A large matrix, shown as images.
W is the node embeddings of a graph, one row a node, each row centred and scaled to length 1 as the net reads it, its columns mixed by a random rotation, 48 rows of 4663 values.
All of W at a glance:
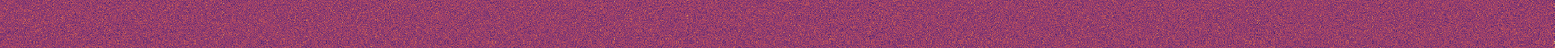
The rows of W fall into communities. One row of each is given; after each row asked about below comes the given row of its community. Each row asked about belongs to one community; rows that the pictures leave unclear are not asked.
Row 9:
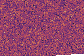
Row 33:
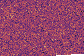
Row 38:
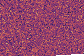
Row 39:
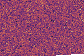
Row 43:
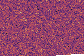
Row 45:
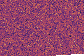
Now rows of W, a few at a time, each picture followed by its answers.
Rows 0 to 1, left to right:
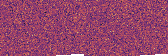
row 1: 39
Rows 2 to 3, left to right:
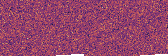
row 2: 38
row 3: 38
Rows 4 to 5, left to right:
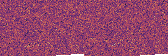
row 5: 45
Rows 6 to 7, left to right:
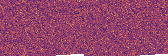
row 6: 43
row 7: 39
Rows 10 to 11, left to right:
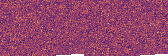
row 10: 43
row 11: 43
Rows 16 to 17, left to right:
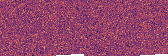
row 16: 33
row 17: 45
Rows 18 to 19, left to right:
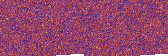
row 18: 33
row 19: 43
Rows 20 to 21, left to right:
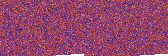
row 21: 33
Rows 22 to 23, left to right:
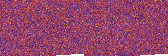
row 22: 39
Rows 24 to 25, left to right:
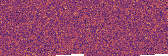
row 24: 45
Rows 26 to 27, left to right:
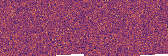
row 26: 33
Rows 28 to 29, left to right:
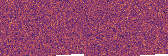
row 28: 9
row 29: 45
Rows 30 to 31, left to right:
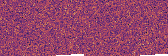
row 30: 45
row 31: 33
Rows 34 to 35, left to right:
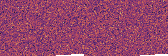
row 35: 38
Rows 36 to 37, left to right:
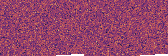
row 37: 45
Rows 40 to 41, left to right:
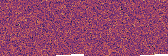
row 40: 43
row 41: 43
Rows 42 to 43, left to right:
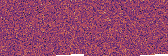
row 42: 45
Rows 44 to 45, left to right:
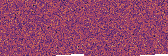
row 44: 9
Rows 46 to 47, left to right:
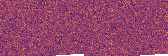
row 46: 33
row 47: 39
